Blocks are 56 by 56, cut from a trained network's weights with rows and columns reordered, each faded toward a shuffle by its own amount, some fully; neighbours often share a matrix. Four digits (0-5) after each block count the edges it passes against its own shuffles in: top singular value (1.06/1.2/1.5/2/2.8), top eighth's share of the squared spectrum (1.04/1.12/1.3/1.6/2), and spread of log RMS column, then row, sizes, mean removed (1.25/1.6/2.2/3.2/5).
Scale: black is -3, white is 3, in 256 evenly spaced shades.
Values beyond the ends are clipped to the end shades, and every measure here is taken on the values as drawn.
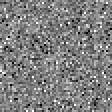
0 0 0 0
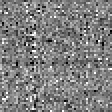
2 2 2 0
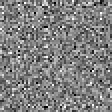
3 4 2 2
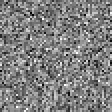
3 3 0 1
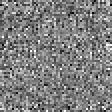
3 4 1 2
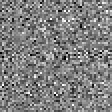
3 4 1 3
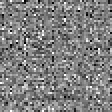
2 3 3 1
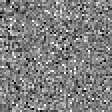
0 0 0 0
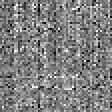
3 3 1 2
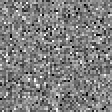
1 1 0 0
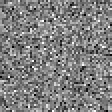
0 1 0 0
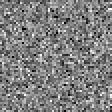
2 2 0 1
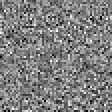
3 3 0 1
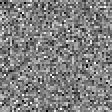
0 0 0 0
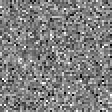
0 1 0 0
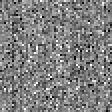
2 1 0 1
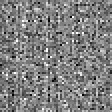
2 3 1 2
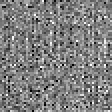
3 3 1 2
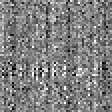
3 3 2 2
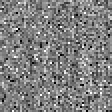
1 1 0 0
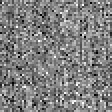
2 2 0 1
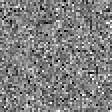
0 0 0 0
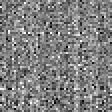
2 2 1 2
